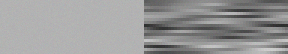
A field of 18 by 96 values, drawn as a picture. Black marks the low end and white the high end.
It is made of 1 by 2 panels. Panel 1,1: high, flat. Panel 1,2: middling, streaked across, strong in contrast.
